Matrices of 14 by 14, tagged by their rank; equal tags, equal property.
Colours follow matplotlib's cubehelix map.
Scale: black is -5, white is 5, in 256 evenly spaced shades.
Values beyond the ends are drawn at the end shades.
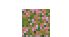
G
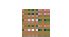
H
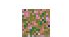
G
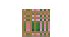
H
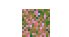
G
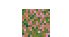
G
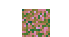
G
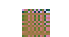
H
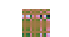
H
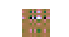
H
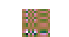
H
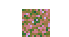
G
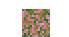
G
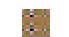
H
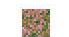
G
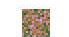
G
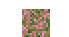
G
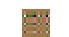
H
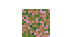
G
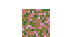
G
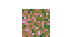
G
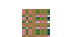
H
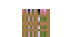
H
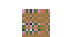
H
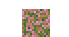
G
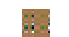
H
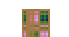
H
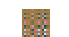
H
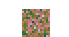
G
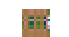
H
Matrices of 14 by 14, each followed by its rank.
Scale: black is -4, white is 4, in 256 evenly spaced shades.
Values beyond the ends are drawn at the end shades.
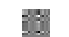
one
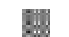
one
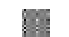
one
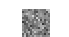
full rank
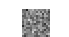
full rank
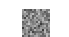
full rank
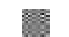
one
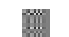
one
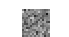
full rank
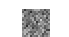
full rank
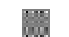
one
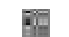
one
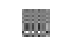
one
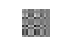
one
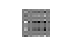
one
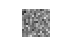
full rank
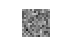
full rank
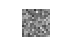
full rank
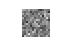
full rank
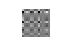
one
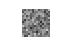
full rank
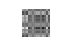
one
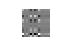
one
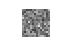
full rank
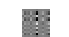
one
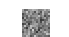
full rank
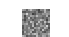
full rank
